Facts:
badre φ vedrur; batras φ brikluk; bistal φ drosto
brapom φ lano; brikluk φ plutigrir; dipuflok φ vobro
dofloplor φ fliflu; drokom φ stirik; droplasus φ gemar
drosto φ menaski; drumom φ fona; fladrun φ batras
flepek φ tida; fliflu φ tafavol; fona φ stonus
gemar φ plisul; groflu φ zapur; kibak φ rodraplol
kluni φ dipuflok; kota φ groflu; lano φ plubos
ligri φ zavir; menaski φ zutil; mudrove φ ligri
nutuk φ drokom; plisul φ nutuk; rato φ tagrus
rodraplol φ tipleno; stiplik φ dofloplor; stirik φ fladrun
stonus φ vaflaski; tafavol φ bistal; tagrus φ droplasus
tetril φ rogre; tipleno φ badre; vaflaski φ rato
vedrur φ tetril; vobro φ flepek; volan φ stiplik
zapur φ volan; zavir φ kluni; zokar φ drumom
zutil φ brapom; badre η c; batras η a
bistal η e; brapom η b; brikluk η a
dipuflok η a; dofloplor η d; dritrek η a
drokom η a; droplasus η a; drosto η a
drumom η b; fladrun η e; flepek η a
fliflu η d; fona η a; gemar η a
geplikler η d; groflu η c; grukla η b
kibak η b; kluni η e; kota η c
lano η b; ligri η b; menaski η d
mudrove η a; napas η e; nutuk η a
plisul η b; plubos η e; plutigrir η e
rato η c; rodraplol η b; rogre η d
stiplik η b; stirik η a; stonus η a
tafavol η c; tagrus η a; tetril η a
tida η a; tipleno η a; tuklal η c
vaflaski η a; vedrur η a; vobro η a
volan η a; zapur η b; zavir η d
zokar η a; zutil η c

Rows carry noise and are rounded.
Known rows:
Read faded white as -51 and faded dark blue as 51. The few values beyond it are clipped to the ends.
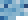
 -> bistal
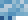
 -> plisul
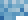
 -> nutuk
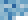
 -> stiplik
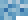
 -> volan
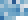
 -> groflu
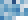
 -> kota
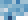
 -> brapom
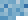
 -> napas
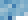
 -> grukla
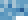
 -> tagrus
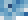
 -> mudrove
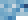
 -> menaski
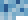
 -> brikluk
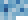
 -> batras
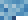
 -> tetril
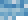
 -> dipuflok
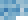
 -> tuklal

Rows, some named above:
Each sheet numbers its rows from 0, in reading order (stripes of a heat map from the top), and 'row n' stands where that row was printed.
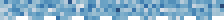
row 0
kibak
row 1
zavir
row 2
groflu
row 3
drosto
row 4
stirik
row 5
kluni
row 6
vobro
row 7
fliflu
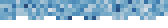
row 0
fliflu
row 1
kluni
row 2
tetril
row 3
plisul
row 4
brikluk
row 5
rodraplol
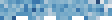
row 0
vedrur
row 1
tafavol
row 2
dritrek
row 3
kota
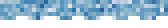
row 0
fona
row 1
ligri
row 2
zutil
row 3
rato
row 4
zokar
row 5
badre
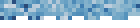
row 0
rogre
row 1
plisul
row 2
tipleno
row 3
volan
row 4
geplikler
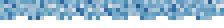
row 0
stiplik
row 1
zapur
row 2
tida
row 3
tida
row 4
dofloplor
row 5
drokom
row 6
fladrun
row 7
groflu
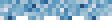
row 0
lano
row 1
plutigrir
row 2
plubos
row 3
drumom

